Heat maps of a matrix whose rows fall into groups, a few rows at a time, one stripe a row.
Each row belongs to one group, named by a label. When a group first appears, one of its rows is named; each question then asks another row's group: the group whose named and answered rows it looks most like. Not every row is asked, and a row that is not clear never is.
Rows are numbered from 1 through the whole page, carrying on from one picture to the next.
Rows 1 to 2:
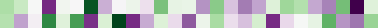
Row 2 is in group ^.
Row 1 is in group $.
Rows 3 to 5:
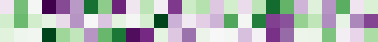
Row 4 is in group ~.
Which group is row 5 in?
^
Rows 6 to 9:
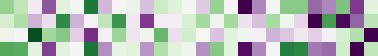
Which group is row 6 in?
$
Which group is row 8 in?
~
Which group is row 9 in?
$
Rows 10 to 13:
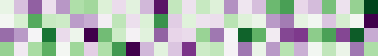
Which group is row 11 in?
~
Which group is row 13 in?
^
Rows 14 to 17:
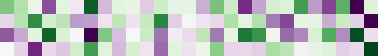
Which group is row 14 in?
$
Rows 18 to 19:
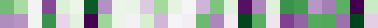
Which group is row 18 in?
$
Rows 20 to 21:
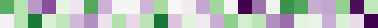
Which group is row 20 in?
$
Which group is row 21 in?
~
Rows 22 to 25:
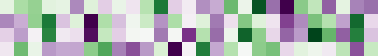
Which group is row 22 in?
~
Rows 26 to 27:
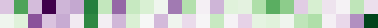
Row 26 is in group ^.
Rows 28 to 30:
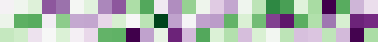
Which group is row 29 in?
~
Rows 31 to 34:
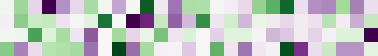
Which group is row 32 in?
^
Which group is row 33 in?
~
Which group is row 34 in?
^
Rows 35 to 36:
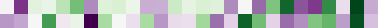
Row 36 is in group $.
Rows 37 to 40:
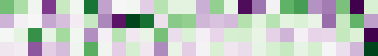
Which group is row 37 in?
$
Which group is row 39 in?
~
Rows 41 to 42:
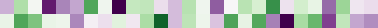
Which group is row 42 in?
~
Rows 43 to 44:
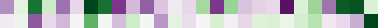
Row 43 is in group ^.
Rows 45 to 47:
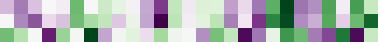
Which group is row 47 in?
$
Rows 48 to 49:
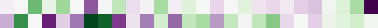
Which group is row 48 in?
~
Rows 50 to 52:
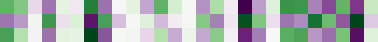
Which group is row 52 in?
$
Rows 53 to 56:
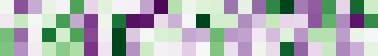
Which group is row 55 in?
^
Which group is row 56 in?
^
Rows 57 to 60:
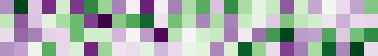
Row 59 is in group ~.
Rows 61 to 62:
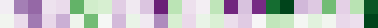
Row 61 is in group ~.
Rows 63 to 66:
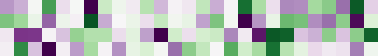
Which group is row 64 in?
$
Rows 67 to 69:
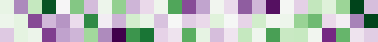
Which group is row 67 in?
^
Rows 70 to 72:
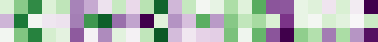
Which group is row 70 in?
~
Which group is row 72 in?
~
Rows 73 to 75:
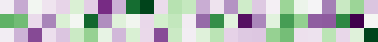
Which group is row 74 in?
$
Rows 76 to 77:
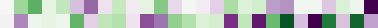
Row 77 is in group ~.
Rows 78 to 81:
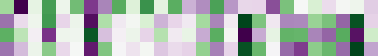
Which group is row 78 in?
^
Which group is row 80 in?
$
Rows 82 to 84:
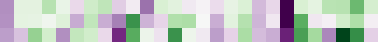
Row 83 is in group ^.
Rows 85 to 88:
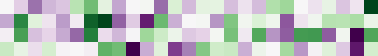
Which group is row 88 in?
^
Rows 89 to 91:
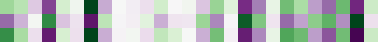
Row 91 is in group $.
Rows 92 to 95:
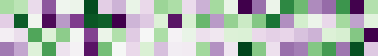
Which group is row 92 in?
$
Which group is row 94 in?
~
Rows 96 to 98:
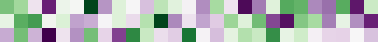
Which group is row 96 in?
$
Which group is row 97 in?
~
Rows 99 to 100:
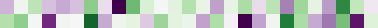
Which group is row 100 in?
$
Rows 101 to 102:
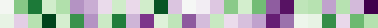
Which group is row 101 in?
~
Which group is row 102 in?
^
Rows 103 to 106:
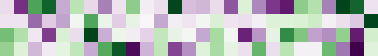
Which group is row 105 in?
$
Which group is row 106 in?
^
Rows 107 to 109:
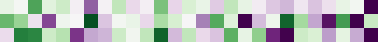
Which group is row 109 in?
~
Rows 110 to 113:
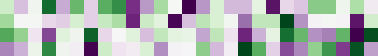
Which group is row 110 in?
^
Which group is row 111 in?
^
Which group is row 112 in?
$
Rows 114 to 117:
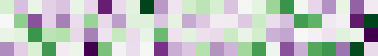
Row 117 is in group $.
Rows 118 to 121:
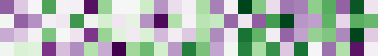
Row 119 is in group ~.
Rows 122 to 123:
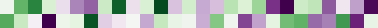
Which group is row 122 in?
~
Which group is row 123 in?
$
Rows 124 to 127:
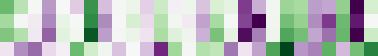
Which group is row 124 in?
$
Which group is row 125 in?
$
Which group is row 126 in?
$
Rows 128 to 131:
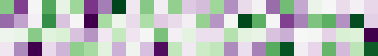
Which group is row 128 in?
^
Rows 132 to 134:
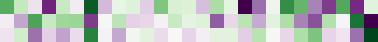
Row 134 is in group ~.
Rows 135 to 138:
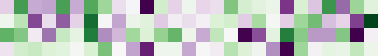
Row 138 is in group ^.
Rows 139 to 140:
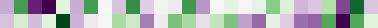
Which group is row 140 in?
^
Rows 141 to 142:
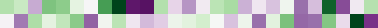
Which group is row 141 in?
^
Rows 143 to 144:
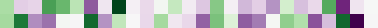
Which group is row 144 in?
$
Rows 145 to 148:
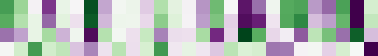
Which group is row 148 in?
~
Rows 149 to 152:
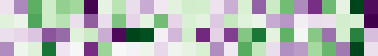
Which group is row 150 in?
~
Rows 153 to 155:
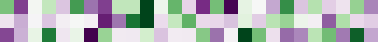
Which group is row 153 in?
^
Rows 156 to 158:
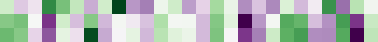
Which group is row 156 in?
^
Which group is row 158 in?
$
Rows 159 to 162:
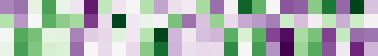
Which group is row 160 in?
^
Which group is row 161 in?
~
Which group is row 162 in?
~
